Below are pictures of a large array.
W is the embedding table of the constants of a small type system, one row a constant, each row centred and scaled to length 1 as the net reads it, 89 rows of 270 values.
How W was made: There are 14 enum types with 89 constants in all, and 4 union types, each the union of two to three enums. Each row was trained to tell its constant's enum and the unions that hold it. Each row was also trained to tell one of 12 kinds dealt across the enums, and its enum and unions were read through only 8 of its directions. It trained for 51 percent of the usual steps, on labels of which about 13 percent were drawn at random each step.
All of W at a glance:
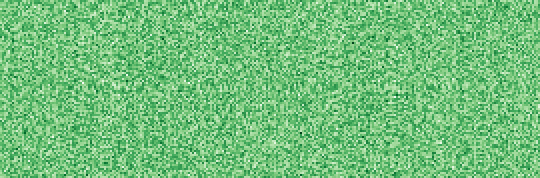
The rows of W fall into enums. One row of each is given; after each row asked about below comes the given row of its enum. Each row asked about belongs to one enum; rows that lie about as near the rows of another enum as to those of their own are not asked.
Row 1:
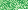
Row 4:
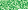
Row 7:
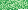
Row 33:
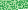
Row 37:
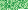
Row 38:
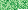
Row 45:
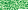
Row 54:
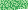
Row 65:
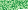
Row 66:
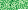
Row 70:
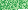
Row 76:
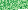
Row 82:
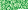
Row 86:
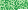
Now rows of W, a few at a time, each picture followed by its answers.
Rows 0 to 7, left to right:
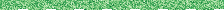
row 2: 1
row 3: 86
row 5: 86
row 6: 38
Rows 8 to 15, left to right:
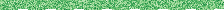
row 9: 66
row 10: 4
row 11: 54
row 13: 82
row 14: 33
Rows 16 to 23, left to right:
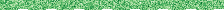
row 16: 45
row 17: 7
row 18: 37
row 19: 37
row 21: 65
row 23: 76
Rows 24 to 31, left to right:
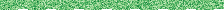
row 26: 82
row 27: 66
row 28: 86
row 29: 76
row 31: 4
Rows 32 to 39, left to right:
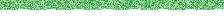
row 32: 45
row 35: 76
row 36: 54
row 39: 4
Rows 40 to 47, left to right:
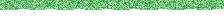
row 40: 82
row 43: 7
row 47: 54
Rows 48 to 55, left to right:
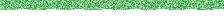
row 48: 82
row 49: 65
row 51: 7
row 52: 54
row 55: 7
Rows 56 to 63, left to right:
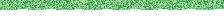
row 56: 66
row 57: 65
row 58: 70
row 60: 37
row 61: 7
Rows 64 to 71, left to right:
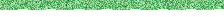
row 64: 66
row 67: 54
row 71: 37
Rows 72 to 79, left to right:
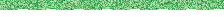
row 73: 1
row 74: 38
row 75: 37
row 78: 1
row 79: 82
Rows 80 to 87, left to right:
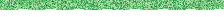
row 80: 1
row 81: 66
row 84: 76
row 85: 33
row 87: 65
